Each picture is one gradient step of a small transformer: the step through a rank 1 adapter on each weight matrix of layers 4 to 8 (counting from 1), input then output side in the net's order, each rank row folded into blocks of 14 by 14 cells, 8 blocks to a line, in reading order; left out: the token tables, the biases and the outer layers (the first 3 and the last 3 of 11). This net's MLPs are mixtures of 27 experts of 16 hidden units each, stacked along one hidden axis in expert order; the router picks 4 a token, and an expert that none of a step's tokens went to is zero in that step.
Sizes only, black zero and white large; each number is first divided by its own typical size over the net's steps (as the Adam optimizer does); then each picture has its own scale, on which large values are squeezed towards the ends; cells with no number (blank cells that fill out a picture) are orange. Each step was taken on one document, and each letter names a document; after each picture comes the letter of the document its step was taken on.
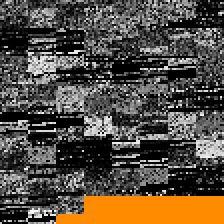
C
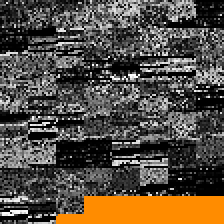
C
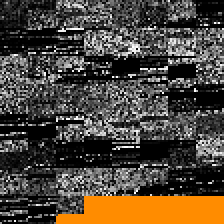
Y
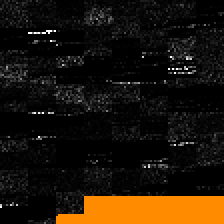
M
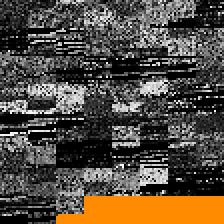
C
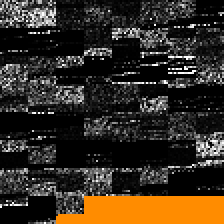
M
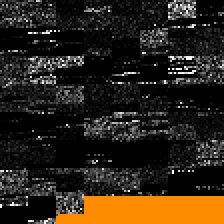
M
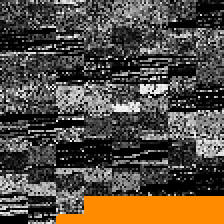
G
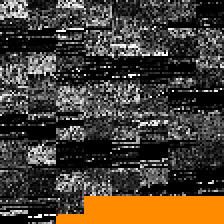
Y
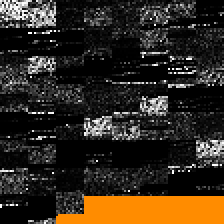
M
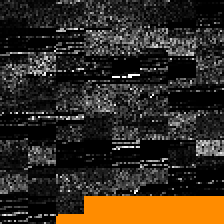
Y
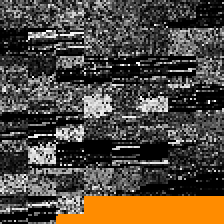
G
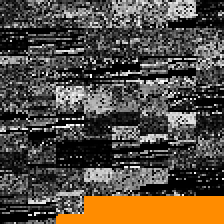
C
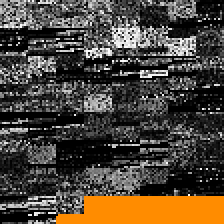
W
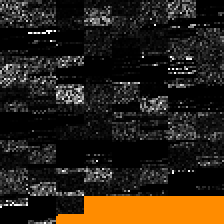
M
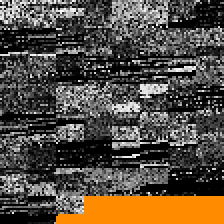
G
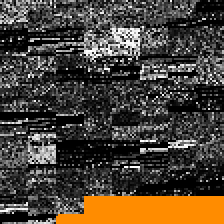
W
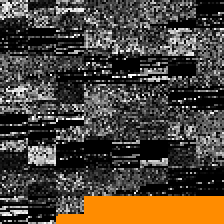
Y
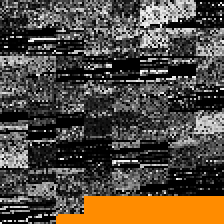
C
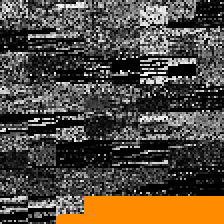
G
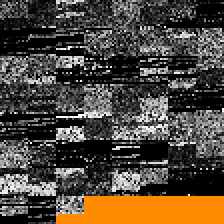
G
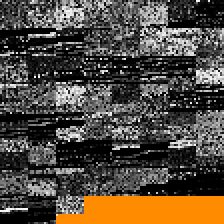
G
